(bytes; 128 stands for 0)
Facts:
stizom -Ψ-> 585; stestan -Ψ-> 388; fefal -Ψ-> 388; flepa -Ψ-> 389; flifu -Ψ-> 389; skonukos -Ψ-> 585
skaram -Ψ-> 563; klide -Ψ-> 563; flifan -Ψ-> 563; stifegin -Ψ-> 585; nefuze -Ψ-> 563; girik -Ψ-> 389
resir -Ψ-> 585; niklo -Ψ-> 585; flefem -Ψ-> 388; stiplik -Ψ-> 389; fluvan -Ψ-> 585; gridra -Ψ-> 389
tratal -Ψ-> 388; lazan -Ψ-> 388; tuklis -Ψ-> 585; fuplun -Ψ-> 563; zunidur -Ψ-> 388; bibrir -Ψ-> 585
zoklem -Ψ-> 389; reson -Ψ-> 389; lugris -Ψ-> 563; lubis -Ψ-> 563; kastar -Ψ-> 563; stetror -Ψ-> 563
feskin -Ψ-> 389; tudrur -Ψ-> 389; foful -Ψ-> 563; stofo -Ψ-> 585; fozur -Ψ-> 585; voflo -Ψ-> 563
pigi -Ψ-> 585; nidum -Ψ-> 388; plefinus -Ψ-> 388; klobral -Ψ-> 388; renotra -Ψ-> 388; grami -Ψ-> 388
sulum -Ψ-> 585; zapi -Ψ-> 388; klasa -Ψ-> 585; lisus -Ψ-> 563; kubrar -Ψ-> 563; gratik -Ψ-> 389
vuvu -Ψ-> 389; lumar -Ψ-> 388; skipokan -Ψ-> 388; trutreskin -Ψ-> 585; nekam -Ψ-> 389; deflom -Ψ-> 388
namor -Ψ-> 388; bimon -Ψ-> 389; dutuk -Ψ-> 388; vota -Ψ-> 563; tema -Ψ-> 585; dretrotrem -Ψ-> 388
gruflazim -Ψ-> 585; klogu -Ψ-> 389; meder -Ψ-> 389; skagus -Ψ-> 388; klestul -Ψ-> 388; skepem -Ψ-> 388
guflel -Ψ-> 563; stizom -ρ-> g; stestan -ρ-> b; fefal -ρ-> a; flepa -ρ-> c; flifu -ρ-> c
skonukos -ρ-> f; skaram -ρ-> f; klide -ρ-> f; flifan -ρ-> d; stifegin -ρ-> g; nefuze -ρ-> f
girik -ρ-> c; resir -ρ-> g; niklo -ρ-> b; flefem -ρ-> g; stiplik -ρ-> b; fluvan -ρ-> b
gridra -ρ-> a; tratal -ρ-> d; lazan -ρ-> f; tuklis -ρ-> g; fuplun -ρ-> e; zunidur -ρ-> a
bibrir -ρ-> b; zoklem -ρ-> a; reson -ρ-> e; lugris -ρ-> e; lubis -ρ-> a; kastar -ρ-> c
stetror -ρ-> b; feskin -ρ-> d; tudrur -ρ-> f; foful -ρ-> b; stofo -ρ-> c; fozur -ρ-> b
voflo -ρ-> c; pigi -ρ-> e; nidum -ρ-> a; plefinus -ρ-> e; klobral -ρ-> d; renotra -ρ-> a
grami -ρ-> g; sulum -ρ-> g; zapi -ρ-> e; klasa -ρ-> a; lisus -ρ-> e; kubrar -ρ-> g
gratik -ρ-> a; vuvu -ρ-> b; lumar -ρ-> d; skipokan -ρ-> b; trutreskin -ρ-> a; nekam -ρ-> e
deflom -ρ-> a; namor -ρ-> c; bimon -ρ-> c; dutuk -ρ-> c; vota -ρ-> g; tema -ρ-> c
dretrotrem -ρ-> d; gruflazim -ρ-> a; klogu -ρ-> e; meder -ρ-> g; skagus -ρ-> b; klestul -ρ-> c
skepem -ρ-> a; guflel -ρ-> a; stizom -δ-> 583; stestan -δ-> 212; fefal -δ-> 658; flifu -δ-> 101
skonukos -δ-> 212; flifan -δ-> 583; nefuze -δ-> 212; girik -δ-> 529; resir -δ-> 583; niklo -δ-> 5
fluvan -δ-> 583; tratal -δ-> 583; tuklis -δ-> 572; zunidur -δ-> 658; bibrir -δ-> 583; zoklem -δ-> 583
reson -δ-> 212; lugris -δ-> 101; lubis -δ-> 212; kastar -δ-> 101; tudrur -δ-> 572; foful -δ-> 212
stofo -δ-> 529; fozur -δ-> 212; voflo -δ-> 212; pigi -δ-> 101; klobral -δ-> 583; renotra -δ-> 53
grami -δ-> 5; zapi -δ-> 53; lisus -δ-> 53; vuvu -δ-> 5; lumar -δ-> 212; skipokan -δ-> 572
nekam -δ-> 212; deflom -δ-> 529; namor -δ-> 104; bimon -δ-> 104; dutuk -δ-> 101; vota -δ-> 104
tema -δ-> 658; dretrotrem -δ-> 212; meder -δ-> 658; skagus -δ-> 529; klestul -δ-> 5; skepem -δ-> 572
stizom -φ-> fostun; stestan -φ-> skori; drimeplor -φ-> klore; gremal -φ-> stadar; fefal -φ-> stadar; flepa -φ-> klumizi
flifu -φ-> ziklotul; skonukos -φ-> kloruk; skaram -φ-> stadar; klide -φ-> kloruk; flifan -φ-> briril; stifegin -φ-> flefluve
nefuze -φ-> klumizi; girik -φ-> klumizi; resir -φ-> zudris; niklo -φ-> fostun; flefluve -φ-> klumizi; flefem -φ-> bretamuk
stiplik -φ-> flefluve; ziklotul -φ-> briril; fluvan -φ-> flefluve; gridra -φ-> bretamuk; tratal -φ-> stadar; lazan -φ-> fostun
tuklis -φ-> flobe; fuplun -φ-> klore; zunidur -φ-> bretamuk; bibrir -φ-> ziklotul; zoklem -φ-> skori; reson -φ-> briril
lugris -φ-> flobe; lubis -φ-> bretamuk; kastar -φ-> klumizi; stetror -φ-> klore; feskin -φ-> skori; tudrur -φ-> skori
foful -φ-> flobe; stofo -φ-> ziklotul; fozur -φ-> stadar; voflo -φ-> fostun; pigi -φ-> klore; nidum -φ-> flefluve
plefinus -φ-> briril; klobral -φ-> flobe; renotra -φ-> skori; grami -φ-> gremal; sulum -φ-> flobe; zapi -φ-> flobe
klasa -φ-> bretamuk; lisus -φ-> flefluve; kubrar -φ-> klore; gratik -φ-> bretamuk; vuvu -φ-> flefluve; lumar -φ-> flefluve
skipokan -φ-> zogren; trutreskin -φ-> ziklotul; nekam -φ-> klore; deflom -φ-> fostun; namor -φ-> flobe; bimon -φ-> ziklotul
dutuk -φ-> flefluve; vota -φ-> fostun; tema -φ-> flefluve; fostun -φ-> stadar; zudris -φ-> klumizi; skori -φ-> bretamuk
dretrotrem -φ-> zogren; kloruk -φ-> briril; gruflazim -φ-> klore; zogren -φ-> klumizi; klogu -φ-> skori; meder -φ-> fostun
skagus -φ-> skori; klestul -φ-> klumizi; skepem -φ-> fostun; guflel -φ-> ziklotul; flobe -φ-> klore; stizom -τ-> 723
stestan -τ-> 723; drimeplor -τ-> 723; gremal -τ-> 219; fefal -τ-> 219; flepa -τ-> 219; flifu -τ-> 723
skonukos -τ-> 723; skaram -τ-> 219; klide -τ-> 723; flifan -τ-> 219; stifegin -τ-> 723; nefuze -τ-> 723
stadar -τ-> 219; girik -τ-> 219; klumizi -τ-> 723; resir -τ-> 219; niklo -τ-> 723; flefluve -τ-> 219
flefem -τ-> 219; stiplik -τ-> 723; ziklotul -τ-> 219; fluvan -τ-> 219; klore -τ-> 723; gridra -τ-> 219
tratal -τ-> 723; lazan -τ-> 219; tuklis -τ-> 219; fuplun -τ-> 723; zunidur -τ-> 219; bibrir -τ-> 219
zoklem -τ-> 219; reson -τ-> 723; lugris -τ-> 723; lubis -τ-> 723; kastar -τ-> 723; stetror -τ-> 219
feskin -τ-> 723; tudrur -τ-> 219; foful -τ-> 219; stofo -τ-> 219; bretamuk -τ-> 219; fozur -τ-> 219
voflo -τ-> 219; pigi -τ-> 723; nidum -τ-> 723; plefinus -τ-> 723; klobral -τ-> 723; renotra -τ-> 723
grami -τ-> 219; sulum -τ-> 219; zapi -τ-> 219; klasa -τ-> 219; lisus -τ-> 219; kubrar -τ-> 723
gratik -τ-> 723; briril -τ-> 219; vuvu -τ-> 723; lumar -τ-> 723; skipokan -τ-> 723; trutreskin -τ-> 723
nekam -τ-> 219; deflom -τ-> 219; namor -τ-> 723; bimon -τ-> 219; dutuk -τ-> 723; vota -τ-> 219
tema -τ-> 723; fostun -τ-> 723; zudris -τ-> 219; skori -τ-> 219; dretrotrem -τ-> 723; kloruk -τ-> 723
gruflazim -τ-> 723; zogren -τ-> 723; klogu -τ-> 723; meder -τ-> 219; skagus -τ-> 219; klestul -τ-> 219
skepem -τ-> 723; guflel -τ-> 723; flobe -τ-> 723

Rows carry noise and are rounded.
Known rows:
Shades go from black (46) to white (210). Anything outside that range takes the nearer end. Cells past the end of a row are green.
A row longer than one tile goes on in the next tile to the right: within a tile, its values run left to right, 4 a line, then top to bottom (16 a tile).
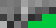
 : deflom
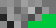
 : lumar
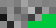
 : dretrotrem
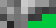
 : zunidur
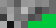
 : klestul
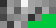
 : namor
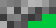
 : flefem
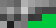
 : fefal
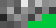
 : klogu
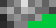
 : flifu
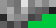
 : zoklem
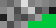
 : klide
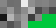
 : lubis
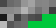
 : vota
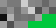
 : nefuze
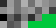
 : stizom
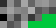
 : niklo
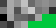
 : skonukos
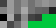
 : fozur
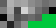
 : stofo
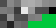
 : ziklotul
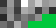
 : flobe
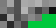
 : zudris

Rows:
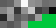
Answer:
guflel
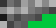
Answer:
meder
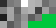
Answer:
lugris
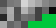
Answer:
stetror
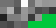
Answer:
gratik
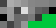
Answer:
bibrir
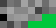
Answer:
vuvu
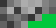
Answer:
plefinus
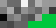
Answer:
feskin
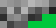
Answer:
skagus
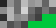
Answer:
nekam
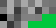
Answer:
stifegin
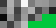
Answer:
gruflazim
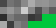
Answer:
grami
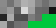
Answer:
flifan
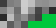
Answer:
foful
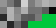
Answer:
tudrur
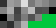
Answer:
trutreskin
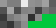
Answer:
renotra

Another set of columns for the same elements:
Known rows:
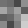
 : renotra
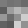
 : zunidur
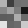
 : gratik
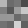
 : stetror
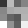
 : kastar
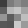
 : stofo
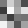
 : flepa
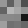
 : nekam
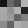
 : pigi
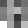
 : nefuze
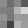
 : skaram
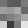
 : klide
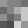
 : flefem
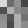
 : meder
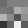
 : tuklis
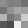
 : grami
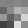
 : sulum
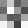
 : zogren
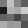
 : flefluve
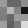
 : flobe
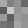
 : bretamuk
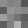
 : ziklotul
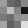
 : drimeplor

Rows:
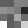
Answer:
flifu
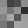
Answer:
stestan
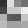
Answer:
klestul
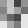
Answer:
skipokan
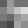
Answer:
zapi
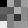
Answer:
dutuk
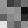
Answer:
feskin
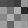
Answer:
klobral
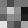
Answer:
reson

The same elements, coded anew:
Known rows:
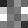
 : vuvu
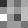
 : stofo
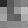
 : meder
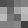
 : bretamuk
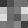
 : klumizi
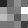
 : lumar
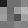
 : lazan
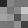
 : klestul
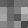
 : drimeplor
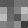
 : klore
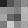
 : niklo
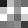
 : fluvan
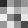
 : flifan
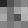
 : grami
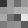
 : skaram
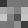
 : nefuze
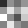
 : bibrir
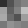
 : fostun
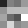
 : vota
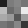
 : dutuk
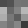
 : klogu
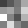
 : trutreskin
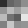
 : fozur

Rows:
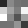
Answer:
tema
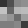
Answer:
zoklem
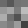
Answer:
pigi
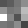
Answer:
skonukos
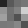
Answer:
tratal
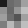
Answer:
deflom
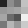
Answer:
voflo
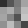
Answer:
lubis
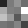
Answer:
nidum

